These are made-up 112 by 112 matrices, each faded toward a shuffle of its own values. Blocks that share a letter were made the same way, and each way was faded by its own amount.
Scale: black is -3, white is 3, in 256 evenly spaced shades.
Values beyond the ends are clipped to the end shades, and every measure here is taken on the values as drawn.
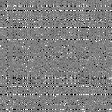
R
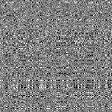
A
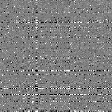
R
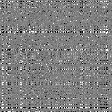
R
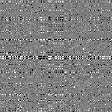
R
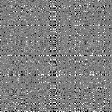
R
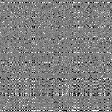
R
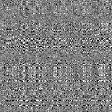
A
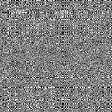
A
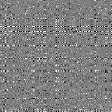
R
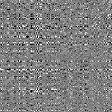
R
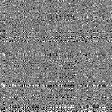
A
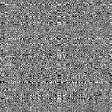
A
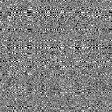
A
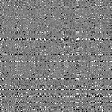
R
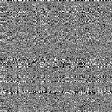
A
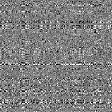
A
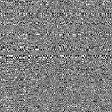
A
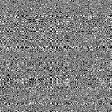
A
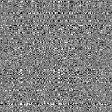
A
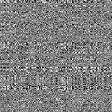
A
